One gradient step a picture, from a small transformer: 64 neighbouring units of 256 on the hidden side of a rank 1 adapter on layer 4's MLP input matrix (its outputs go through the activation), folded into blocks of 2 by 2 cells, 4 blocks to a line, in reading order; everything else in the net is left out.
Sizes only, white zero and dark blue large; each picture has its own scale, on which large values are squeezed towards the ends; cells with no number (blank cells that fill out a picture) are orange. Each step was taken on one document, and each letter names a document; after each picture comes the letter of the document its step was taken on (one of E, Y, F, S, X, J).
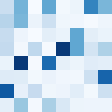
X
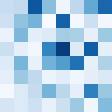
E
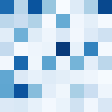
E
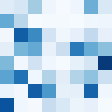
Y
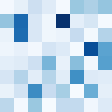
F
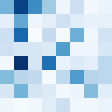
X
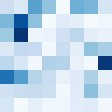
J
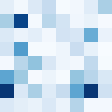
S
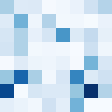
S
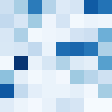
F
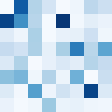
Y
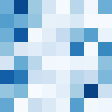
J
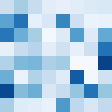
J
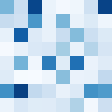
E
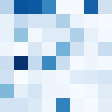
X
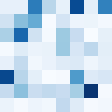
J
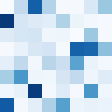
Y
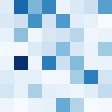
X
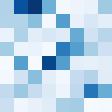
F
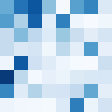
J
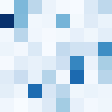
Y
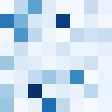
Y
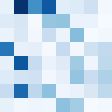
X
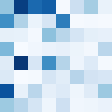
X
